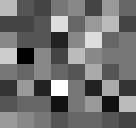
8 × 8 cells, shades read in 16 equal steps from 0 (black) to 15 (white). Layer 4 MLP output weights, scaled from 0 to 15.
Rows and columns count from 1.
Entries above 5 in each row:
5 4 5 6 6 4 5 5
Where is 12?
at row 4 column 1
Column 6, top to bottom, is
4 9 13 8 10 2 9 6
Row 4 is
12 0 8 4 11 8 7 7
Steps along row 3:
down same down up up down up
